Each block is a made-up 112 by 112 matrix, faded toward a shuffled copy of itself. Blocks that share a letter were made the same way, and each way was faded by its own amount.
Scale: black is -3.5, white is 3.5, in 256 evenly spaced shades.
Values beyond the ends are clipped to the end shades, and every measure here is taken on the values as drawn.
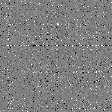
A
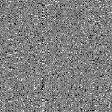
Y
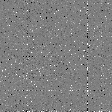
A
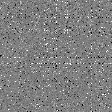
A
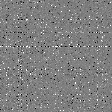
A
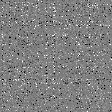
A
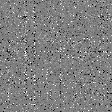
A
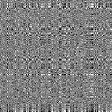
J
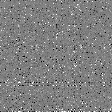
A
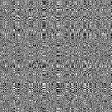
J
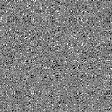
Y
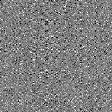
Y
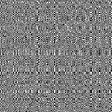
J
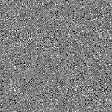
Y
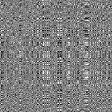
J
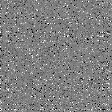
A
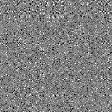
Y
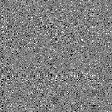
Y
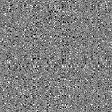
Y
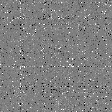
A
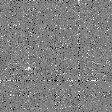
A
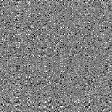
Y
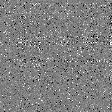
A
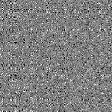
Y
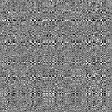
J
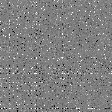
A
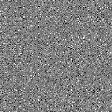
Y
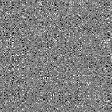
Y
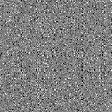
Y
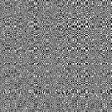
J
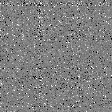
A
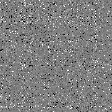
A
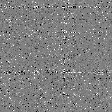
A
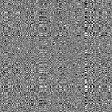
J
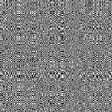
J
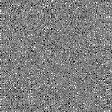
Y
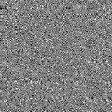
Y
